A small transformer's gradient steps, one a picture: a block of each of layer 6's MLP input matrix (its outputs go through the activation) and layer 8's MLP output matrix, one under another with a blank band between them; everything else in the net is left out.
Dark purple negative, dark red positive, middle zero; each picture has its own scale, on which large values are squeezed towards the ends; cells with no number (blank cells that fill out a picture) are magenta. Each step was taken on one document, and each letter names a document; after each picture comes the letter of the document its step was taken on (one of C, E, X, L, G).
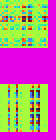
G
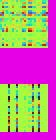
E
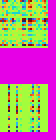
E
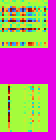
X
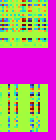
G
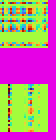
X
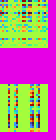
G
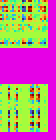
G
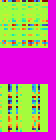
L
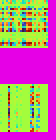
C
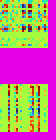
G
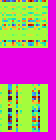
L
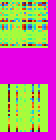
E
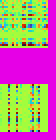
E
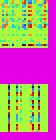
E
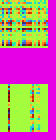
C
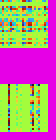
C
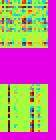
C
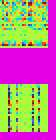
E
